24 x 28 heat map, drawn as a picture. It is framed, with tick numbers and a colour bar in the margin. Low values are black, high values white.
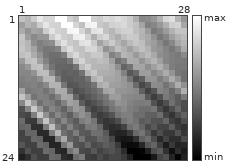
The ninth with the lowest average is the bottom right. The grain runs diagonally down to the right. There is an overall slope up to the top. The bottom left is the roughest part.
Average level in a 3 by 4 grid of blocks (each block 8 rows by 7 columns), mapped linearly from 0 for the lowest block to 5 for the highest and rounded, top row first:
4 5 4 3 / 3 2 3 2 / 1 1 0 0
